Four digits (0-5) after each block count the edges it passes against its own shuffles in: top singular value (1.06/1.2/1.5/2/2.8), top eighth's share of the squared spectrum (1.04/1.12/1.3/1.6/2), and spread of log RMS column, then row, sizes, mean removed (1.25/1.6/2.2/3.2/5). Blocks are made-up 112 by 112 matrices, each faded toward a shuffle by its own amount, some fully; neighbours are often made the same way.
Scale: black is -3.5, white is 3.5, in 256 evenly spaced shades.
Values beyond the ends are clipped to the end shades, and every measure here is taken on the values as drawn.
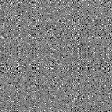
5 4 3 3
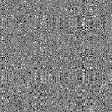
5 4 3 3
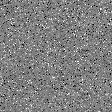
0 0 0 0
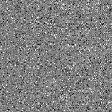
4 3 1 1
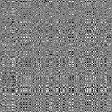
5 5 4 4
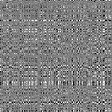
5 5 4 4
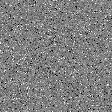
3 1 0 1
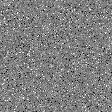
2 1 0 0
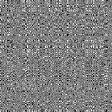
5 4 3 3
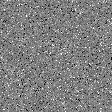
1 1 0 0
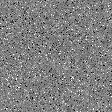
1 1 0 0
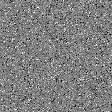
3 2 0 0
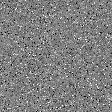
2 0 0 0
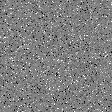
0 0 0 0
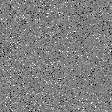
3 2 1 0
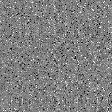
4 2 1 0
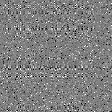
5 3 2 3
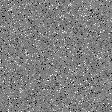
0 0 0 0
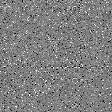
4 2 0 1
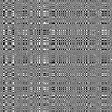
5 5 4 4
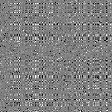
5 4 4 4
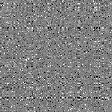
5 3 2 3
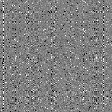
5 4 3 2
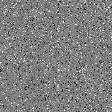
3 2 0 0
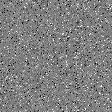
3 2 1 0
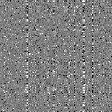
5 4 3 2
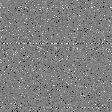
3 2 0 1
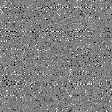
4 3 0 2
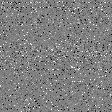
3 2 0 2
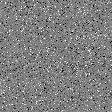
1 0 0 0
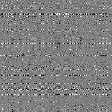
5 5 2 4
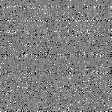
4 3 1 3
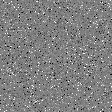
1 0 0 0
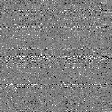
5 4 2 3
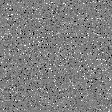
3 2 0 2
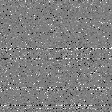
4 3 1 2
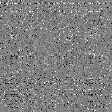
4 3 1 2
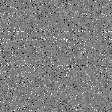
3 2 1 2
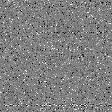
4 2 0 2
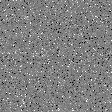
1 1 0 0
